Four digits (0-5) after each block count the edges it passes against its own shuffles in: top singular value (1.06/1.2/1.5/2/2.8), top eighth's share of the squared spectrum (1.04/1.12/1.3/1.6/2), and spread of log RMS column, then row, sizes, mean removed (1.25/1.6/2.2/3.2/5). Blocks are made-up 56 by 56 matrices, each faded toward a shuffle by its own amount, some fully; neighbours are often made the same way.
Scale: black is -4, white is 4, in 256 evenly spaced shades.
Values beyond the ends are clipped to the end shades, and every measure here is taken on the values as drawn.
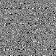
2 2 0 3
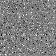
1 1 0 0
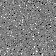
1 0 0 0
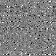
3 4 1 2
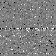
3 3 0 2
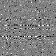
3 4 1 2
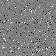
2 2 0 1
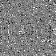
3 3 1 1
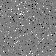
0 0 0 0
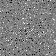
2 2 0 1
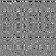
5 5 2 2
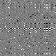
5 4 2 2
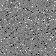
2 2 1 0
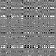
5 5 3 3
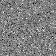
0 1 0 0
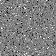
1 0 0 0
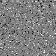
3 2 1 0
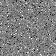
0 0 0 0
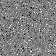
0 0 0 0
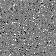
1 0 0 0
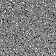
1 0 0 0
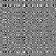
5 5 3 3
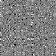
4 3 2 1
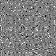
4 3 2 1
